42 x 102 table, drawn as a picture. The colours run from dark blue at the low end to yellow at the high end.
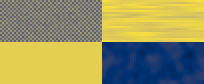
It is made of 2 by 2 panels. Panel 1,1: middling, checkered, strong in contrast. Panel 1,2: very high, streaked across, faint in contrast. Panel 2,1: very high, flat. Panel 2,2: very low, blotchy, faint in contrast.
